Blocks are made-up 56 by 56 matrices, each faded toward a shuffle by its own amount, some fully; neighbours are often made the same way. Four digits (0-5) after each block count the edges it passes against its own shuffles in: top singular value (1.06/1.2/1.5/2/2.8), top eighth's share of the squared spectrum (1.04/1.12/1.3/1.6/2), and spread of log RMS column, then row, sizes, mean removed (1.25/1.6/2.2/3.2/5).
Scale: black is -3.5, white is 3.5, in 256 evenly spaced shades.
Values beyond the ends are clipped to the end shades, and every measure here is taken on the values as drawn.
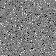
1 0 0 0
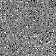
3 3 1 1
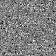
2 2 0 0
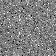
0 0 0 0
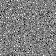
2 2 0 0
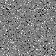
3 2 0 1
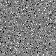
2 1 0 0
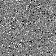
0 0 0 0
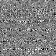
2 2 0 3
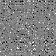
3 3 1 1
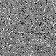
3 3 0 1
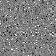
3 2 0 1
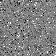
2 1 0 0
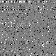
3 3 1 1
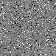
1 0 0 0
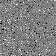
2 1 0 0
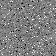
2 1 0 0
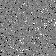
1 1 0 0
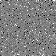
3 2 1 1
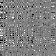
4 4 3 3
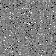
2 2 0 1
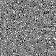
2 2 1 0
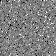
0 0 0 0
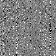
2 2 3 0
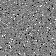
0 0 0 0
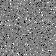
0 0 0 0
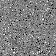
0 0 0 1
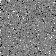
1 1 0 0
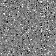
1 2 1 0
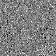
2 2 1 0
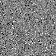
3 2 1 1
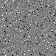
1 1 0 0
